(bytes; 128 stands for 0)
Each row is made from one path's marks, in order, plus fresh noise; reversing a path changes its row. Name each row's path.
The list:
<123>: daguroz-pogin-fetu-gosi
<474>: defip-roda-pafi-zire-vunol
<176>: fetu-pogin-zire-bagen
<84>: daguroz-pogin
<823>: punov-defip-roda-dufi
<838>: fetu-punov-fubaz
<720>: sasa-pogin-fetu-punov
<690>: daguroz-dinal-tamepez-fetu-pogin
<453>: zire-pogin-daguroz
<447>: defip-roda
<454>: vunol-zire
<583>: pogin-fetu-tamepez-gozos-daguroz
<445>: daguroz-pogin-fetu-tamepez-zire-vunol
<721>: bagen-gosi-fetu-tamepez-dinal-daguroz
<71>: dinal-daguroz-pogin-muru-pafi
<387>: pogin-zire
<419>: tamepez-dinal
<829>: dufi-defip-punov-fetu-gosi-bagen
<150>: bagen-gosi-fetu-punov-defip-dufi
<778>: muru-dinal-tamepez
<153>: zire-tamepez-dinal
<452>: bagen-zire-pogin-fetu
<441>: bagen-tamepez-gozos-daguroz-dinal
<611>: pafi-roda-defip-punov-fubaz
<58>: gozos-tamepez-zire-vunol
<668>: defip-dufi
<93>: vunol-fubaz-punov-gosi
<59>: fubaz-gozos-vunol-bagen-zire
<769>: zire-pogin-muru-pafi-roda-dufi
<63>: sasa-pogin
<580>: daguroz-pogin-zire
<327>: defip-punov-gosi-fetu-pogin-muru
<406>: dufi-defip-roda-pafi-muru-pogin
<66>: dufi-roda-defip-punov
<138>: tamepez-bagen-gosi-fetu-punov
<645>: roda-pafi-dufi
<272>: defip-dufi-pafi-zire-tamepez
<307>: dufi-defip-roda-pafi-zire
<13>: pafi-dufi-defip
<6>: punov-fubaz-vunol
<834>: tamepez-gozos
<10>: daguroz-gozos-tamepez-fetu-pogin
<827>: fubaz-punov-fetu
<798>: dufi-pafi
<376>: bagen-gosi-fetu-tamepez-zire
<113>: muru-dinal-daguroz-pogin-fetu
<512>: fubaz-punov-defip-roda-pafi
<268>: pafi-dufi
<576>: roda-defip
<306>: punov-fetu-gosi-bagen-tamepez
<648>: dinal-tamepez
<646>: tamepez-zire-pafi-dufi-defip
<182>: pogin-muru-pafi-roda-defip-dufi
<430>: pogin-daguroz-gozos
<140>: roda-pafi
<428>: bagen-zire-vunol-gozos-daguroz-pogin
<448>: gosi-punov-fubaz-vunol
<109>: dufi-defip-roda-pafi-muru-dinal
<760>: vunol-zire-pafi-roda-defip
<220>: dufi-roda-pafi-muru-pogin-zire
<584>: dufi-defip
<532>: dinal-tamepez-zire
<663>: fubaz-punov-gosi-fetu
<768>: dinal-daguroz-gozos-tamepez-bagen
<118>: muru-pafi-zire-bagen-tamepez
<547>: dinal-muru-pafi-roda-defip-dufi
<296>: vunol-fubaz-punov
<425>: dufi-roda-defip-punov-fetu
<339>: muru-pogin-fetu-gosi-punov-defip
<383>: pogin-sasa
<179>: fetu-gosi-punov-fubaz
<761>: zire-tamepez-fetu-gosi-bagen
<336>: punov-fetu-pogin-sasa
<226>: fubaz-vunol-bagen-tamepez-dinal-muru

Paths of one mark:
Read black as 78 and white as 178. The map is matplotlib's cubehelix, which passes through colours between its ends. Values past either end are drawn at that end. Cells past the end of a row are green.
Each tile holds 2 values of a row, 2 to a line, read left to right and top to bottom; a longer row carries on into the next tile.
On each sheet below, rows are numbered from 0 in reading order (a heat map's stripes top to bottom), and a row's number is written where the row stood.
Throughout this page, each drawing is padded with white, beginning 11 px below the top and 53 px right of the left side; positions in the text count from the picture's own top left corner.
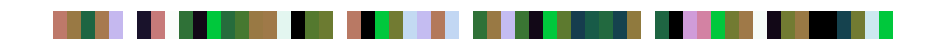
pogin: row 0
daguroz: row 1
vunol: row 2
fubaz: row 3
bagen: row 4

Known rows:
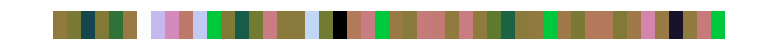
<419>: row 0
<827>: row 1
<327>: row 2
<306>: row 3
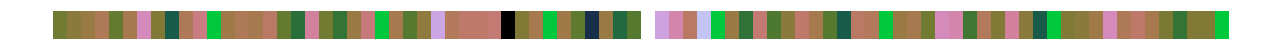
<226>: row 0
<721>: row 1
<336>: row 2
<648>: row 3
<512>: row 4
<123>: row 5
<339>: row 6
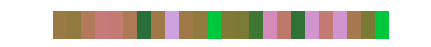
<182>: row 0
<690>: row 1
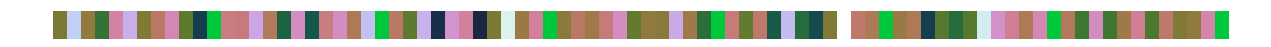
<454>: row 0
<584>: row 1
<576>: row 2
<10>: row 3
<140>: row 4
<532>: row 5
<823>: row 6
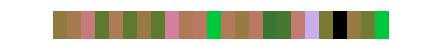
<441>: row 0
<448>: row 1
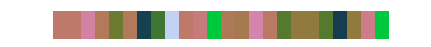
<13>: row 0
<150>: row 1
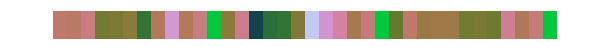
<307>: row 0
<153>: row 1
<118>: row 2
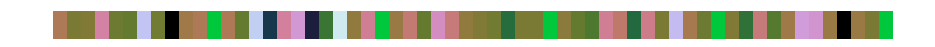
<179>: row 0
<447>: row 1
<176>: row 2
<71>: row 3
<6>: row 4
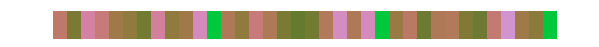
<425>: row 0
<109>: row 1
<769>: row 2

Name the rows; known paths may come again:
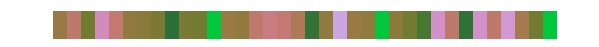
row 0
<176>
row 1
<182>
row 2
<690>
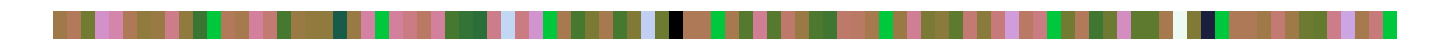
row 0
<583>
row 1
<829>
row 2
<798>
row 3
<663>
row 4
<611>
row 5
<646>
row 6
<580>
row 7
<220>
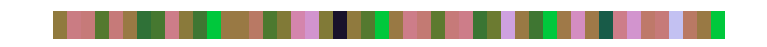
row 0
<428>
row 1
<93>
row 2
<760>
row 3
<834>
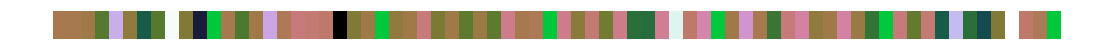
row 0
<430>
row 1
<336>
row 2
<441>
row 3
<645>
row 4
<58>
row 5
<140>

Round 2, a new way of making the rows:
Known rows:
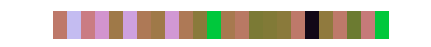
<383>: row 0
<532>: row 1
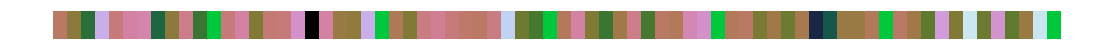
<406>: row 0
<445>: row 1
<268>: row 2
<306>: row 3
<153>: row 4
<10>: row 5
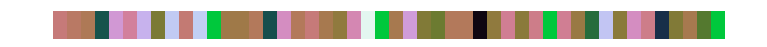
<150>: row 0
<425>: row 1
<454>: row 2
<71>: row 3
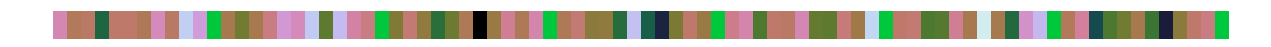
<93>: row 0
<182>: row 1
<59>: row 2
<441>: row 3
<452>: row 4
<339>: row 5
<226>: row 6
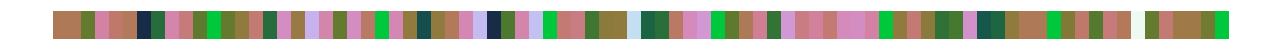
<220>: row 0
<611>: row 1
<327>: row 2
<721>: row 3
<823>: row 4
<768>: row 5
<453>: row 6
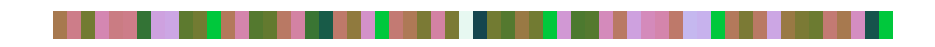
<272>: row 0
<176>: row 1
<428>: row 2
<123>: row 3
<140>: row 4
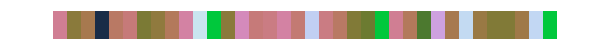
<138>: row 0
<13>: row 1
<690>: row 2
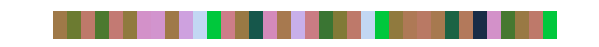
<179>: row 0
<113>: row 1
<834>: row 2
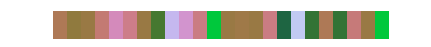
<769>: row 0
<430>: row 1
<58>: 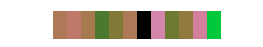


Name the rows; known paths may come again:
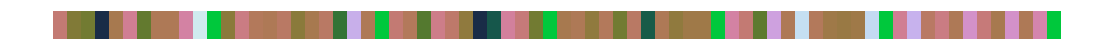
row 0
<138>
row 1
<447>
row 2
<220>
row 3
<648>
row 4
<690>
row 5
<336>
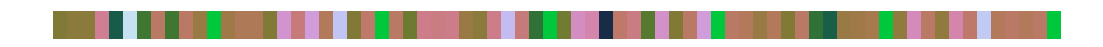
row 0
<430>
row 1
<668>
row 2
<645>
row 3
<296>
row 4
<419>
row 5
<584>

